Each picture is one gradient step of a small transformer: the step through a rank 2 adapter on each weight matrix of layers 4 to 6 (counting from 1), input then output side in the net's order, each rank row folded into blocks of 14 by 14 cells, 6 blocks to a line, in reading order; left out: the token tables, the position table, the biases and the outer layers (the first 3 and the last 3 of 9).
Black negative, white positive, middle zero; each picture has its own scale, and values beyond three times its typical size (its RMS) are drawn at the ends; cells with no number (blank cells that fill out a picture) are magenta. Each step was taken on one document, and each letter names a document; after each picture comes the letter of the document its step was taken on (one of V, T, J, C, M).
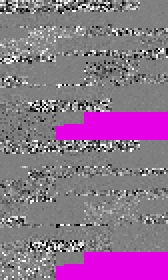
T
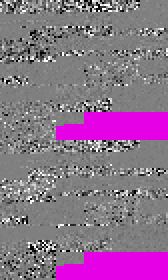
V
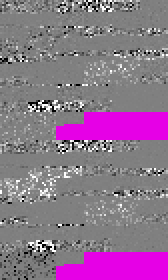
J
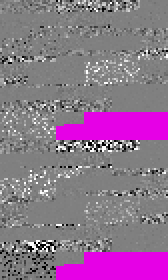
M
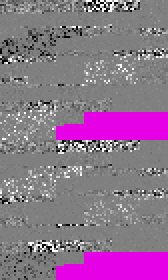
J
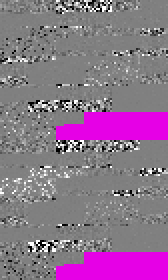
M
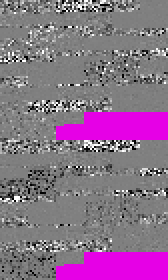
T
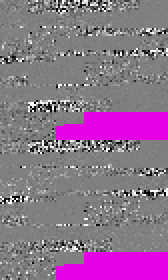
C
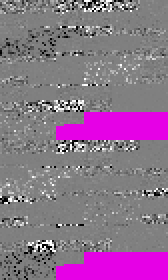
J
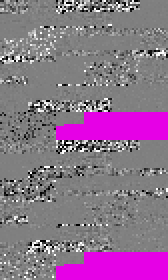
V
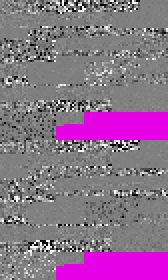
T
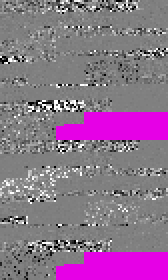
J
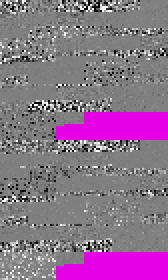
C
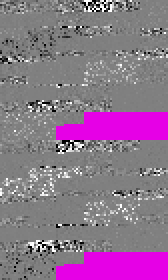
J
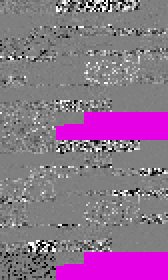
M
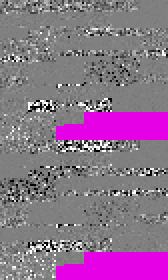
T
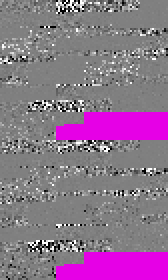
C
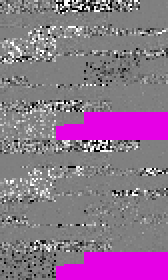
T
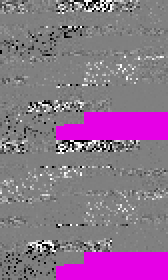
J
